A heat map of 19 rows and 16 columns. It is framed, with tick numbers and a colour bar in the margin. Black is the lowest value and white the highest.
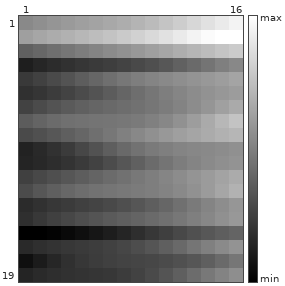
The ninth with the highest average is the top right. Streaks run across, left to right. There is an overall slope up to the top right. The bottom left is the ninth with the lowest average. Neither half mirrors the other.
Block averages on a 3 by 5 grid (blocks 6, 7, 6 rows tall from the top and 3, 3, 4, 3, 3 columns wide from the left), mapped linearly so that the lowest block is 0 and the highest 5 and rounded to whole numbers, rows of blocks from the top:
23345 / 12334 / 01123
